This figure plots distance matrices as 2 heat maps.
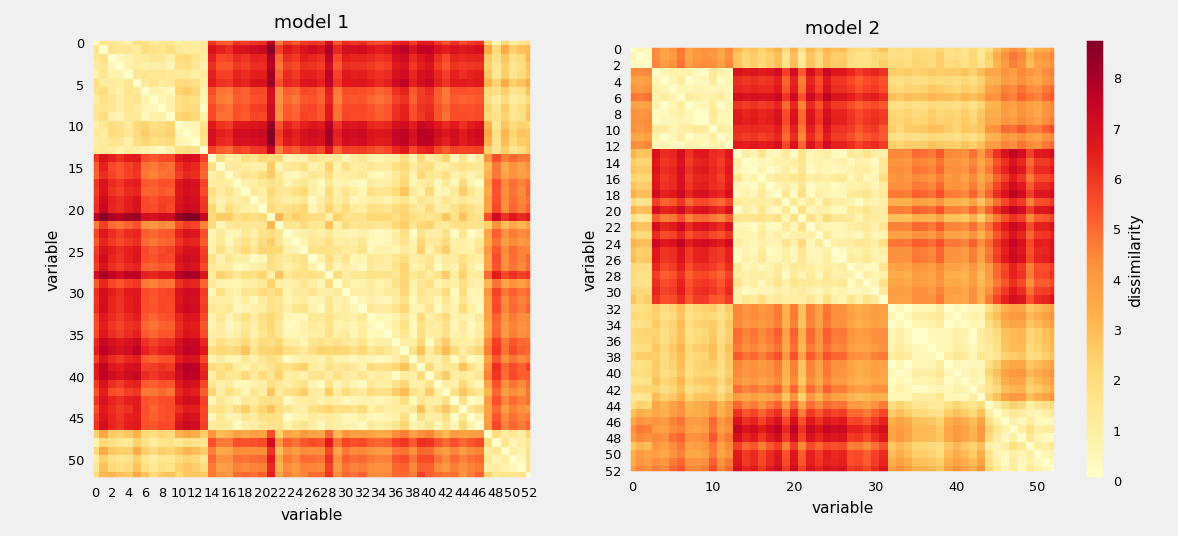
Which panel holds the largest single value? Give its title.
model 1
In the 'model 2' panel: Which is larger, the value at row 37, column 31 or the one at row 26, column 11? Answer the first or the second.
the second
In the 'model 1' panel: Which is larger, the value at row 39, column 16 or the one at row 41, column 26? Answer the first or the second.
the first
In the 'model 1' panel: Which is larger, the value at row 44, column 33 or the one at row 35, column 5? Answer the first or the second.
the second
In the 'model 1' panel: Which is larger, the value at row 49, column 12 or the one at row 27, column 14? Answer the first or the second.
the first
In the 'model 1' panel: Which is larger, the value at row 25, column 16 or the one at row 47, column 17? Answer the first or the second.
the second
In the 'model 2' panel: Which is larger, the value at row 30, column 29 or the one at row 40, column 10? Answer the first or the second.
the second
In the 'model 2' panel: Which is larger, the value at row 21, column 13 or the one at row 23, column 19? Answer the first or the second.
the first
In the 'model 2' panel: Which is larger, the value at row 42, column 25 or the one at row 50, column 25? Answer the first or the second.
the second
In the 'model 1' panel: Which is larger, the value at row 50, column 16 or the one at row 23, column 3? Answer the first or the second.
the second
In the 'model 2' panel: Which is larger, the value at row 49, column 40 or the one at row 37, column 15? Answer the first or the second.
the second
